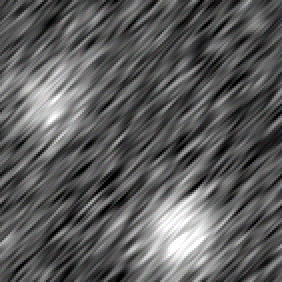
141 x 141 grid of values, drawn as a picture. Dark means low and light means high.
The ninth with the highest average is the bottom middle. The halves do not mirror each other. There are two bumps. No single row or column stands out from its neighbours.
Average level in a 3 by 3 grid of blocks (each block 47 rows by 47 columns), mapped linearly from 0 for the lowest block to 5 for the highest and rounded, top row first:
3 1 0 / 3 1 0 / 0 5 3
